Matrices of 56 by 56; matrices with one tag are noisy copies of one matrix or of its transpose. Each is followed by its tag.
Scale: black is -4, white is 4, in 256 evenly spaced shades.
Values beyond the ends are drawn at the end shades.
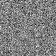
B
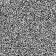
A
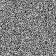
A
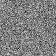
A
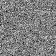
B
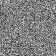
A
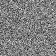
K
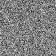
K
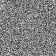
A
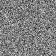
K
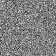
A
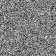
B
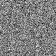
B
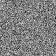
A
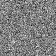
B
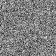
B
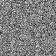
B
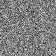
K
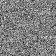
B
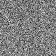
K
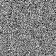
B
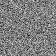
K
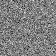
K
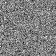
B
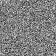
A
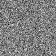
K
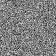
A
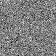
A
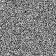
A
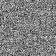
B
